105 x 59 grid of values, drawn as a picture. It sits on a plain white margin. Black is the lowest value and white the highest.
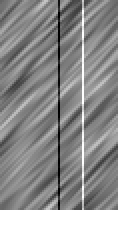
Odd lines: columns 30 and 42. Average level on the scale: 50%. Slope: none. Histogram: heavy tails on both sides.
